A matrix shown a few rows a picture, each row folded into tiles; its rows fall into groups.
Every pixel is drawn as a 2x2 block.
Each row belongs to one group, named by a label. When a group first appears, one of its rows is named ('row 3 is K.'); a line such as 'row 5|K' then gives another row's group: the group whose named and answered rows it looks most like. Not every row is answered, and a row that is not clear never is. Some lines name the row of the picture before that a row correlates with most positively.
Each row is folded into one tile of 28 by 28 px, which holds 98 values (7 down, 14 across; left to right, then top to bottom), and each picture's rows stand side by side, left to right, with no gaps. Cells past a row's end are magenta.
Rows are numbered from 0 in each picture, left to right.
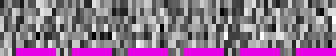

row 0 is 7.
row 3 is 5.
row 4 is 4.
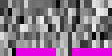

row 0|5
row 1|7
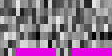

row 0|5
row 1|7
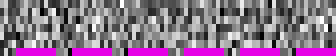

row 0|4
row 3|5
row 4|5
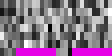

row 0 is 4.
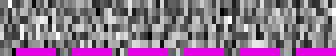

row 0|4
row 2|5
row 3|5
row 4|4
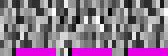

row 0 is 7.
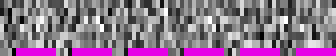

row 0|4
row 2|7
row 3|4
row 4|5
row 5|4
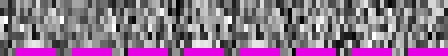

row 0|4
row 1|4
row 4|4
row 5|4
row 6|4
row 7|7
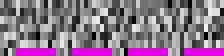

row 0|5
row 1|7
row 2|5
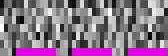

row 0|7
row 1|7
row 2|7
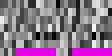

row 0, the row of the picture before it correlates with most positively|2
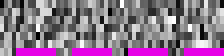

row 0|7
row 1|5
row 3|4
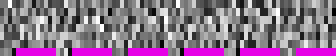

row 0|4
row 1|5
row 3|5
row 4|7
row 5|5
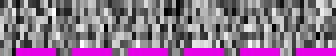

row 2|5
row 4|5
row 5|7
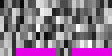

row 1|5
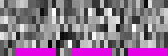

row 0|5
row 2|4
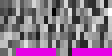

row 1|7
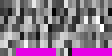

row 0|5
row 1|5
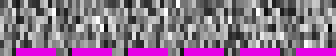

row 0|7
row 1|4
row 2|7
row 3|5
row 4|4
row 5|4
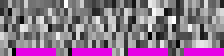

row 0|5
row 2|7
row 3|4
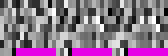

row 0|7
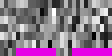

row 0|5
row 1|7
